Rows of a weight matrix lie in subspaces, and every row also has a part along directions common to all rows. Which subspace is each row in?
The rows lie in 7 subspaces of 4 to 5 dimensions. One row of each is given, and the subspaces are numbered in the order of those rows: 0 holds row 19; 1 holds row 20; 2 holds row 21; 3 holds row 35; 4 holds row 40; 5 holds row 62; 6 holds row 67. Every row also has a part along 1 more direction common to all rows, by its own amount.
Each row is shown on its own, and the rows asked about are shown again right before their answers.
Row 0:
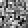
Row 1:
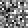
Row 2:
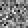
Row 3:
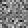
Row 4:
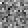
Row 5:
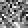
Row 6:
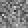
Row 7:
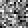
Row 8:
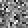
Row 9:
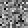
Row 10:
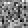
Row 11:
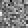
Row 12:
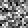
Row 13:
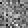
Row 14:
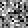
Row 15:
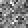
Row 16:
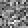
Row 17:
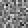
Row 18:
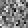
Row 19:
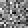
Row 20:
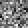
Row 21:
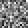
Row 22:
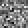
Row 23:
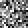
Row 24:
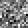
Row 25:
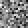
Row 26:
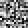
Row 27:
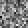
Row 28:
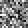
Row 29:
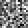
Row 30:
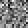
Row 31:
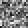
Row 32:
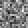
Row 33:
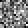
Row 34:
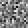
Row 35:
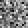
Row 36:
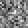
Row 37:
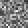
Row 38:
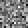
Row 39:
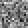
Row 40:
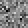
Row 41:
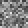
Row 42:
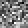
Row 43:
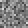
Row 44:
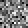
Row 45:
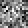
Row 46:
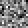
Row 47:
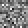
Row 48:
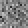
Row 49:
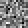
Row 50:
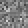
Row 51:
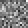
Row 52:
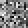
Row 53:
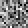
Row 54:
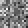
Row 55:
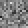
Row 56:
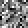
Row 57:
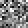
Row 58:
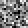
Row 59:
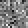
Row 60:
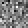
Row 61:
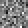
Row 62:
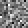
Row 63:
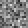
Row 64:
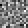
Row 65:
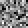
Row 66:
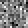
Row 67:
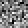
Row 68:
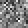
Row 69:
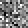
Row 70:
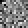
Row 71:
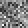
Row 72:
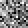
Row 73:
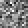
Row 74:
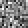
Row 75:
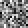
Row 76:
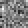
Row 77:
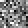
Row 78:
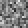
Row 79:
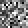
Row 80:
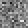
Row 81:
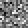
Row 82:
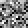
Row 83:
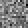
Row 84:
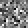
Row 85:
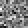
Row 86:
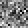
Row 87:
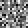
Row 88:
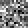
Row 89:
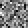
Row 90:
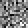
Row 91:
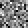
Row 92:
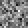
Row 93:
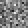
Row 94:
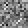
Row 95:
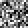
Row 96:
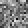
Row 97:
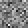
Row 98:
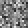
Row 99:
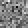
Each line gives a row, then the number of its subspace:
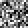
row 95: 1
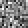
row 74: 2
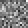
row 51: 2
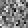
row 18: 3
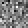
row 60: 6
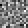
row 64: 5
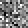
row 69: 1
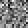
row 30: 5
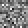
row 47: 0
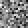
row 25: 5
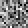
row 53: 6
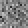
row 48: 6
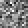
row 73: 3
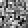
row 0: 2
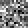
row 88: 2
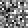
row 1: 4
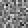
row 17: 5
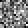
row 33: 2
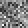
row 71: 2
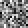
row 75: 5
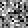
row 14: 4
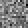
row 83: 0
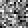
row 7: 0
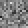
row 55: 1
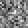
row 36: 4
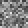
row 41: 1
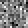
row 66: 6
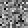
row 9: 3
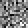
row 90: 5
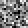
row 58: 3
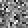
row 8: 2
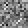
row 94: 3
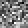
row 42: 6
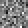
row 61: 0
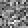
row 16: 1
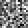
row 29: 5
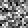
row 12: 4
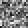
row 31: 1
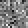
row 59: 1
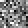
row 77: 6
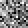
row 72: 6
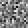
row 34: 6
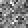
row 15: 3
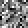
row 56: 5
